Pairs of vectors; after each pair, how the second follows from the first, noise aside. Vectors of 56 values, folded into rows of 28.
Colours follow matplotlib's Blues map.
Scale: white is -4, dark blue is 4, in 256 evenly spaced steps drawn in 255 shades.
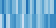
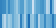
reversed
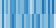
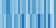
wrapped around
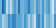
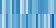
reversed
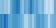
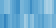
shrunk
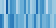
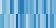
wrapped around
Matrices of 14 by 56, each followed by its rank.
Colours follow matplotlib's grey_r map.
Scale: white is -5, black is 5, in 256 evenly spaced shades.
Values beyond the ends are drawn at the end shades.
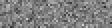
full rank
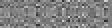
three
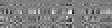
two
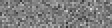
full rank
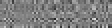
three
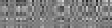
two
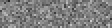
full rank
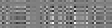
one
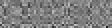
three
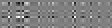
one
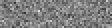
full rank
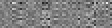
three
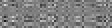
two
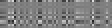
one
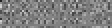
three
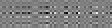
one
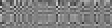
two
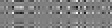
one
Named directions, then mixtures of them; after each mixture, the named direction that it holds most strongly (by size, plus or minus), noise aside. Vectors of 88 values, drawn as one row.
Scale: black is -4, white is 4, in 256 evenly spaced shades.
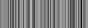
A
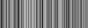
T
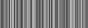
A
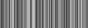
A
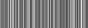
A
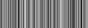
A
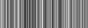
T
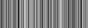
T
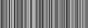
A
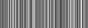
A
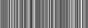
A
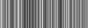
T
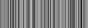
A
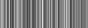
T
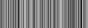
A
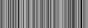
A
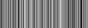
A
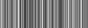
T
